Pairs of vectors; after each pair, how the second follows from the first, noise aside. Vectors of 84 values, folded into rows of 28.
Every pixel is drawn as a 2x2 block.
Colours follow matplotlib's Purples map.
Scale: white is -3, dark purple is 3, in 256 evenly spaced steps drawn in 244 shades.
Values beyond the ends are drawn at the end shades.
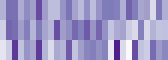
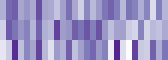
copied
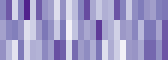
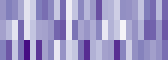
wrapped around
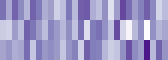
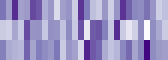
copied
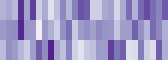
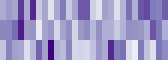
copied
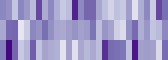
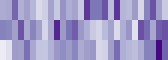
wrapped around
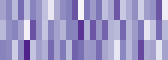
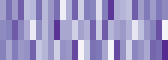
wrapped around
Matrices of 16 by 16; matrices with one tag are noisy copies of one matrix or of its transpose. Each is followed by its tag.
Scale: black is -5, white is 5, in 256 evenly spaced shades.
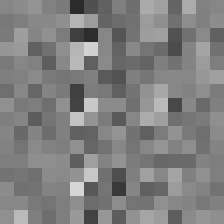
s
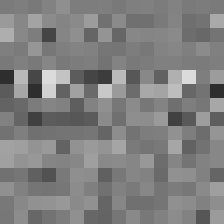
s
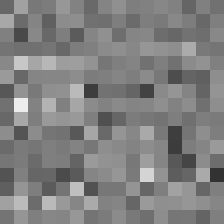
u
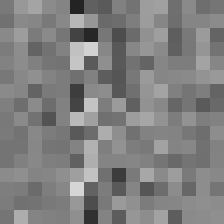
s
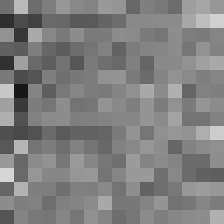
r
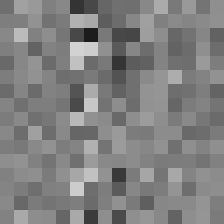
s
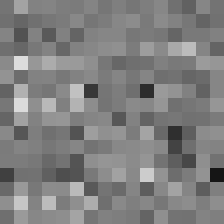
u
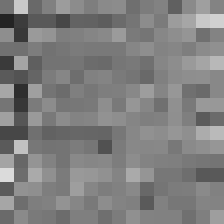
r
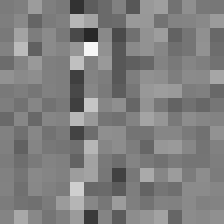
s
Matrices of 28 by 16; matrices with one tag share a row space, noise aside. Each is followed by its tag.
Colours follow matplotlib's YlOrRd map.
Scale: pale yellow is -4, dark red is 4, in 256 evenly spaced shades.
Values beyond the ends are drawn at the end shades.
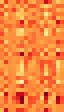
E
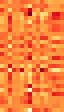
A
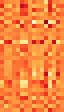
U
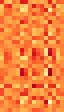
U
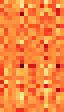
E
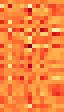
A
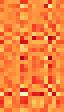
U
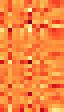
A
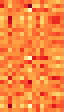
A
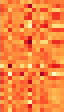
A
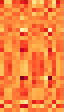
U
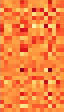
U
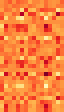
E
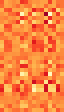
U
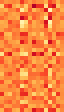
U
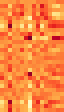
A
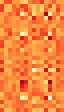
U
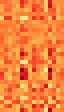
U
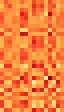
U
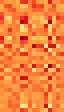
U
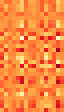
E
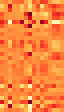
A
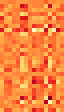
U
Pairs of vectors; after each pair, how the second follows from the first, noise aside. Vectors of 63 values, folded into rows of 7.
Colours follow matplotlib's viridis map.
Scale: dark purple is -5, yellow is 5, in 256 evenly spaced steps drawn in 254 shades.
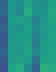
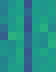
wrapped around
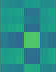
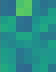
wrapped around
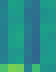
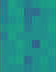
partly zeroed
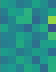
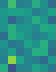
wrapped around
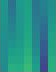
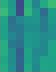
wrapped around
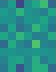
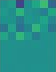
partly zeroed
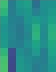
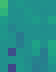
partly zeroed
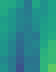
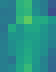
wrapped around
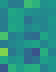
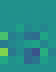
partly zeroed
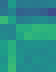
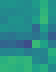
wrapped around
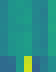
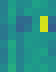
wrapped around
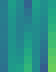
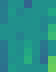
partly zeroed
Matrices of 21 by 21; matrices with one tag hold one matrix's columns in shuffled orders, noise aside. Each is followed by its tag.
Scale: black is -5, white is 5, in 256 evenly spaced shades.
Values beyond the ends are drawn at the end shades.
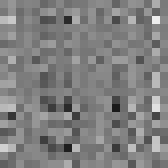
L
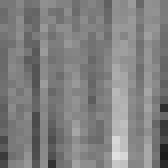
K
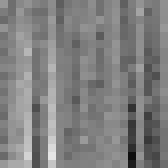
K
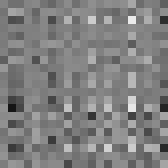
L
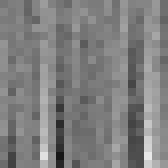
K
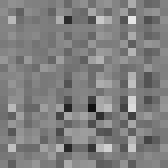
L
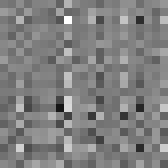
L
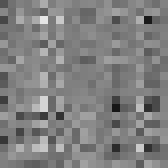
L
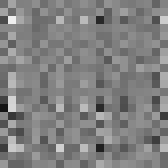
L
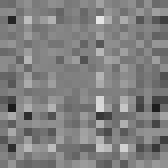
L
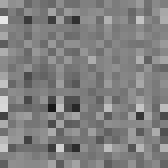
L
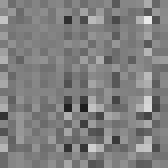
L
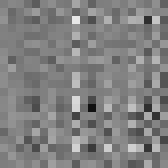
L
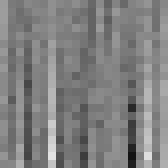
K
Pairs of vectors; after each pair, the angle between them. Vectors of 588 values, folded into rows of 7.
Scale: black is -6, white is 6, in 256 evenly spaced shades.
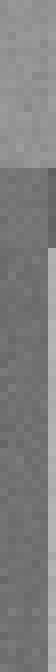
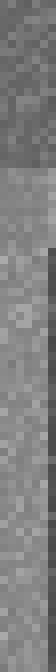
nearly opposite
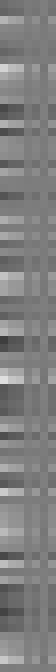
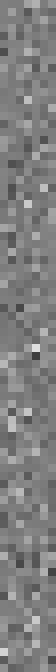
orthogonal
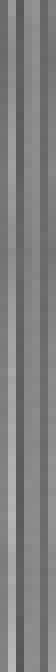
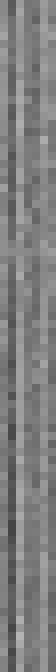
nearly opposite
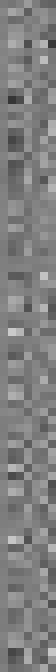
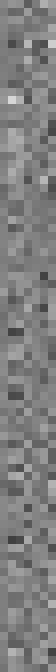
nearly opposite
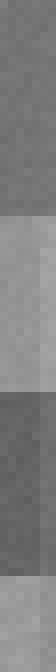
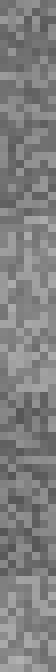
partly aligned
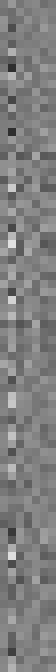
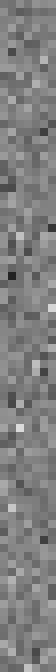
partly opposed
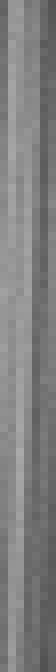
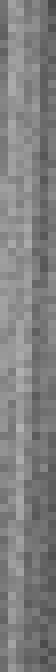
nearly parallel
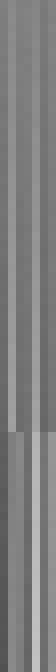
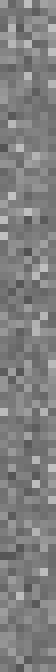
orthogonal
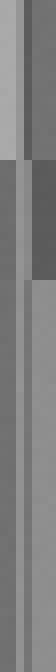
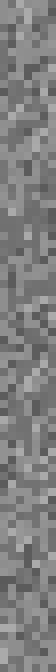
orthogonal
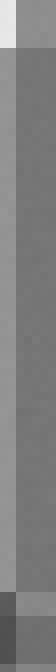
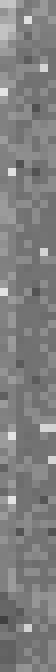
partly aligned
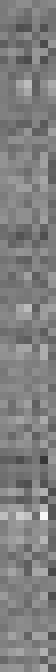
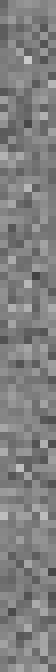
partly aligned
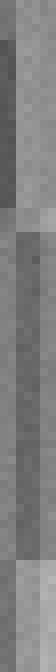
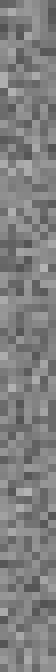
orthogonal
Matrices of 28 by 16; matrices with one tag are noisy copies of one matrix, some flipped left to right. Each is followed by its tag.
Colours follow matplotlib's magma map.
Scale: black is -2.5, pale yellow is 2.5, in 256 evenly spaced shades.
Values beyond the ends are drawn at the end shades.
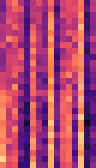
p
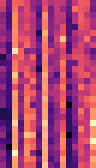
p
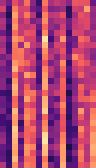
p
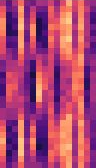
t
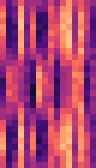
t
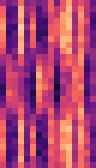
t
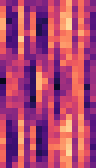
t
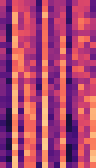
p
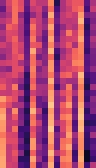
p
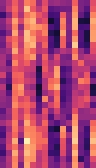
t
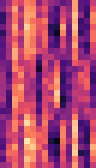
t
